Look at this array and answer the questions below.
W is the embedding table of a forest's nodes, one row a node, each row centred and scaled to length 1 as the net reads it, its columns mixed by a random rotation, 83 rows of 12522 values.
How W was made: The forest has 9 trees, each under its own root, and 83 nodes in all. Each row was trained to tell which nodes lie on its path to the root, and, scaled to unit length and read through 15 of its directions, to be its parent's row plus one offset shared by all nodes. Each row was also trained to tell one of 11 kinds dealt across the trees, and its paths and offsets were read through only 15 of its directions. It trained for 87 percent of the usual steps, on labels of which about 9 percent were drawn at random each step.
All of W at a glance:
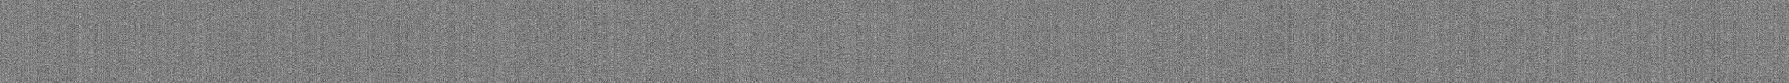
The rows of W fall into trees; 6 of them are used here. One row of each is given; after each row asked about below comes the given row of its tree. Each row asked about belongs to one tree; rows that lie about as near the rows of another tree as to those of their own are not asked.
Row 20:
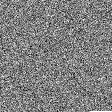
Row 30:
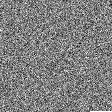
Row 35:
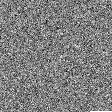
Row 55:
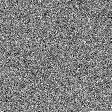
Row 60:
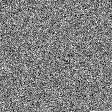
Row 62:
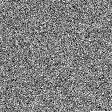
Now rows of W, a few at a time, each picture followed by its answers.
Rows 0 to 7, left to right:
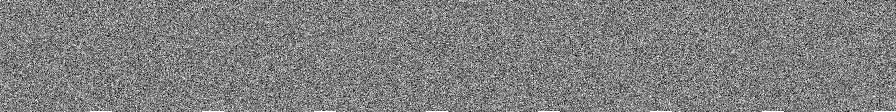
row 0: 35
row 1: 62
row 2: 62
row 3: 60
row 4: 20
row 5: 62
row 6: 30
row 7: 62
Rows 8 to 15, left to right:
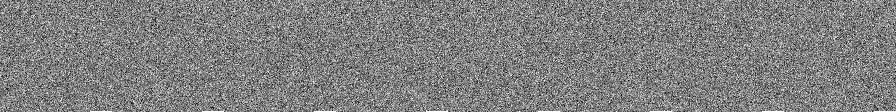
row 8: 62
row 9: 30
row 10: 60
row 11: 55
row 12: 60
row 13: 55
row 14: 55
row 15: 30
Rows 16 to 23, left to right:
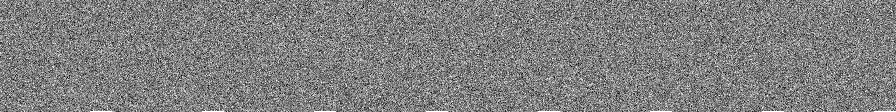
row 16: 55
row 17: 55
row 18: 62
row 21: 55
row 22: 35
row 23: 20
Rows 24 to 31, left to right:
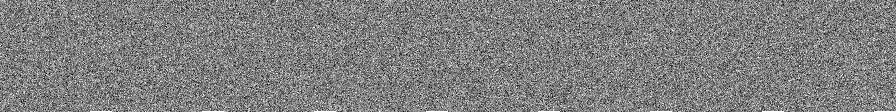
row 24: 35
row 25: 62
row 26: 55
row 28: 20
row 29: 62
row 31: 62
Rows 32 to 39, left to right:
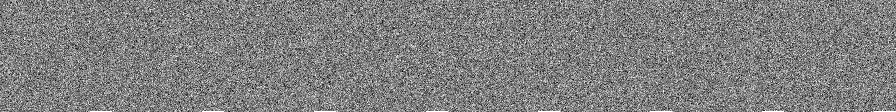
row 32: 60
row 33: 35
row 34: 62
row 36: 55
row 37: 55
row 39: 35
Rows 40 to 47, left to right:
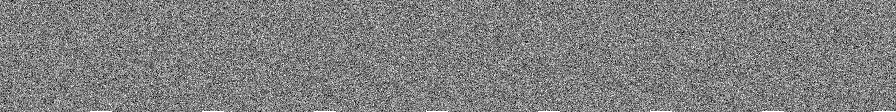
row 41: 35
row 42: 30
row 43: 62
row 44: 35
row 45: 62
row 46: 20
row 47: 35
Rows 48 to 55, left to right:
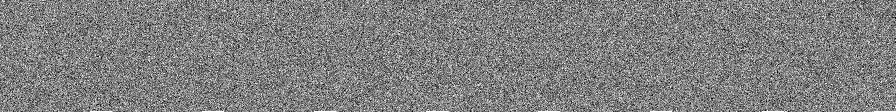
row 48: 20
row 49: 55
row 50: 62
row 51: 55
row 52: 55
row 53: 60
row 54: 20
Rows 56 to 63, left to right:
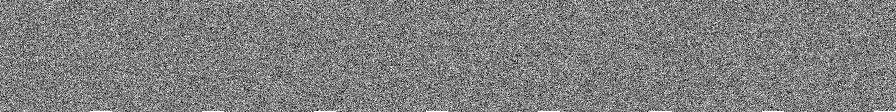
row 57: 30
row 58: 20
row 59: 62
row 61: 60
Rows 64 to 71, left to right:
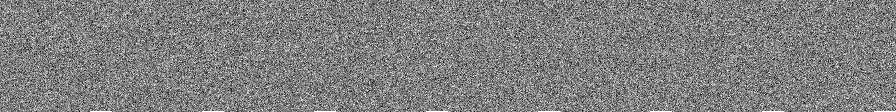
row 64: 30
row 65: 35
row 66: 62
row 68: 55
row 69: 55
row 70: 35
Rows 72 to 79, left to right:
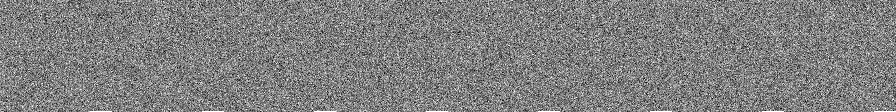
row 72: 55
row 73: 20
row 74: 60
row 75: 55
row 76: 20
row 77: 62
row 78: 35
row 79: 35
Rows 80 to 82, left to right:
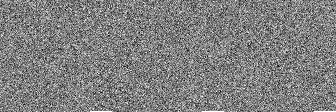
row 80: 35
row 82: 30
